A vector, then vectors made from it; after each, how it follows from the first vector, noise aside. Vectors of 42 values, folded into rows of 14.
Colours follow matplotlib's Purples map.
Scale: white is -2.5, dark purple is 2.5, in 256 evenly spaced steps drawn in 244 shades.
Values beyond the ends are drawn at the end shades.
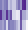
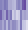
shrunk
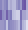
shrunk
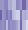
shrunk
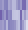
shrunk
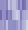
shrunk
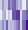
negated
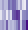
negated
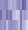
shrunk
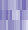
shrunk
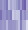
shrunk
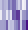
negated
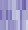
shrunk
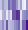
negated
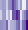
negated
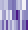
negated
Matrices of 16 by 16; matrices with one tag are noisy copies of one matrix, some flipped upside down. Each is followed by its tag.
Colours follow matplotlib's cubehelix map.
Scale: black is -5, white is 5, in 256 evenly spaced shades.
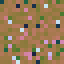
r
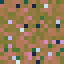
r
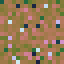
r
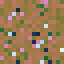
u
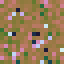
u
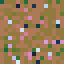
r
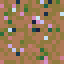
u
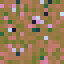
u
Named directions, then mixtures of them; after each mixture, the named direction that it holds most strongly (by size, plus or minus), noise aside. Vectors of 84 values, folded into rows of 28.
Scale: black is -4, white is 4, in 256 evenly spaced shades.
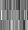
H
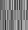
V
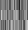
H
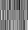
H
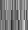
H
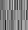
V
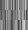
V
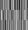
V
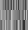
V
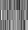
H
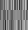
V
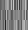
V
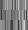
H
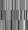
H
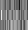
H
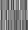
V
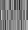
V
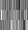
H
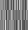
V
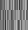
V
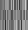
V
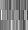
H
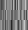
V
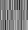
V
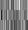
H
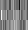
H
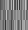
V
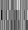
H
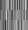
V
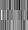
H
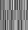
V
